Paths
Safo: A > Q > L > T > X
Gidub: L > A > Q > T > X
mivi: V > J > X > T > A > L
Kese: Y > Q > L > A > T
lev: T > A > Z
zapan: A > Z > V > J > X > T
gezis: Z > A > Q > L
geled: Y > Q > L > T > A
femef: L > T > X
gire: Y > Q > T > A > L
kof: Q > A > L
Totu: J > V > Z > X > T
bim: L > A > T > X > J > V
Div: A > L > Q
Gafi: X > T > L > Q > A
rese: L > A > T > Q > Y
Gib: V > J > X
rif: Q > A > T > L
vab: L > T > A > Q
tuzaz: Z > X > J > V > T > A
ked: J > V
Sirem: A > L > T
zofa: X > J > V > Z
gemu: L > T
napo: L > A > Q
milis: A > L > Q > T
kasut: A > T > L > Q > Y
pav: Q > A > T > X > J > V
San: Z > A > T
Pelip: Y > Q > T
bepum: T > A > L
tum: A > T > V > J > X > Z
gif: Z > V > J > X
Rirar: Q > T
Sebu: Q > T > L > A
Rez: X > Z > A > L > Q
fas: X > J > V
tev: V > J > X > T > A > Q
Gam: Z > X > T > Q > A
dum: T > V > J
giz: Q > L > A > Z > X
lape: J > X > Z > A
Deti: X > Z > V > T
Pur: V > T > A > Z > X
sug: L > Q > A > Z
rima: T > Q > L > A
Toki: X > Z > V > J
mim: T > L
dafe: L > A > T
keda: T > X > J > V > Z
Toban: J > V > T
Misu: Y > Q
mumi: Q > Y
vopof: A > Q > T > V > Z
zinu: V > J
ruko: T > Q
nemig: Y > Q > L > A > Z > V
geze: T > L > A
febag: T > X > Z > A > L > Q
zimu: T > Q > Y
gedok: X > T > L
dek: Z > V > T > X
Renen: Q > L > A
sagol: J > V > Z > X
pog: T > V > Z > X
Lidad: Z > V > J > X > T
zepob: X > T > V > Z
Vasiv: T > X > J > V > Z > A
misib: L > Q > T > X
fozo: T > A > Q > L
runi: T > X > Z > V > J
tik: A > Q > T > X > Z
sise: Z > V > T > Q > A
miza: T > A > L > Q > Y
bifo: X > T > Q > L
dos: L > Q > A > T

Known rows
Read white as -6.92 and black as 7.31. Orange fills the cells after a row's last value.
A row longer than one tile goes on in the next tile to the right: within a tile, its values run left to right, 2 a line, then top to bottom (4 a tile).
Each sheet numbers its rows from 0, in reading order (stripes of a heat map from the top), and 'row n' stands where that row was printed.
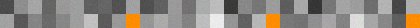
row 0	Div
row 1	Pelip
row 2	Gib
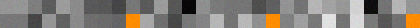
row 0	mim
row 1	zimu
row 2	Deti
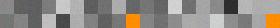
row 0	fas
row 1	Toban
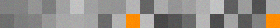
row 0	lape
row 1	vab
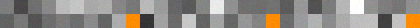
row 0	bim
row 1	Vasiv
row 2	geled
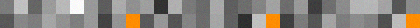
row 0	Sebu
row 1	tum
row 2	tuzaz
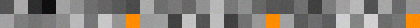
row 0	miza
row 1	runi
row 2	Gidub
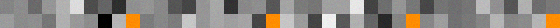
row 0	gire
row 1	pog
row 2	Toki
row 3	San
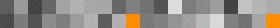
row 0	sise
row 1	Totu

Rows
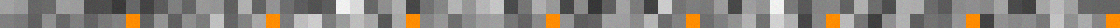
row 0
bepum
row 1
Lidad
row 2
nemig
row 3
Rirar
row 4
dek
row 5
Gafi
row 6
mumi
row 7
rima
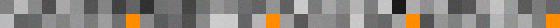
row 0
ruko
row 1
kasut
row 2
tev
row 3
geze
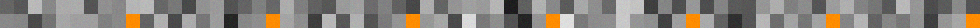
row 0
gemu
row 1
keda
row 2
dum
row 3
zepob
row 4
Misu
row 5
rese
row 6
lev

